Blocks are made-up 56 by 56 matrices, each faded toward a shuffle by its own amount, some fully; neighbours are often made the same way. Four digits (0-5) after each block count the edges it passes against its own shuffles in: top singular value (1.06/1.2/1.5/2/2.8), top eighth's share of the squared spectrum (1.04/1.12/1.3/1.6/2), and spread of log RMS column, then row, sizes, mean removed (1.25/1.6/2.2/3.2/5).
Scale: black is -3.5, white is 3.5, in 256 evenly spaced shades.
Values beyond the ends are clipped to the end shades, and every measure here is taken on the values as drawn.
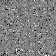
1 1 1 1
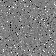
0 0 0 0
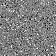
0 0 0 0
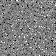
0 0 0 0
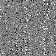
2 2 2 0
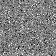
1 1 0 0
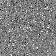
0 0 0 0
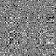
4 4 2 2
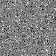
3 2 0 0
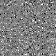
3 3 1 1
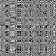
5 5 3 3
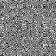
4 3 1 1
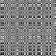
5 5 4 4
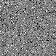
0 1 0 0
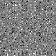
3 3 1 1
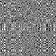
4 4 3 2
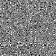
3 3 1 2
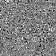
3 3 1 1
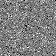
2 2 0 0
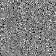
3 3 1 1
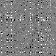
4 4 2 2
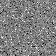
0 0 0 0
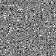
3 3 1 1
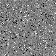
2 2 0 0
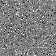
0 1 0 0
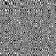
4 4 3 2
